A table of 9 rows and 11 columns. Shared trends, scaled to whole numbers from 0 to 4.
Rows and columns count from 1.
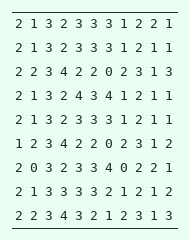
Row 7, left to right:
2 0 3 2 3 3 4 0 2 2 1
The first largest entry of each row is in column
3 3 4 5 3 4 7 3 4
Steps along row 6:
up up up down same down up up down up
